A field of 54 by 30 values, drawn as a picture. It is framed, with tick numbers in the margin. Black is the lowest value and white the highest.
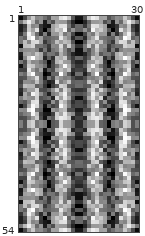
Stripes: upright, repeating 4 times. Average level on the scale: 50%. Seam: none. Mirror symmetry: left to right and top to bottom.
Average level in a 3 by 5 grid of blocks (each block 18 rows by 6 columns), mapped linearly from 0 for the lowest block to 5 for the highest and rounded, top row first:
5 3 0 3 5 / 5 4 0 4 5 / 5 3 0 3 5
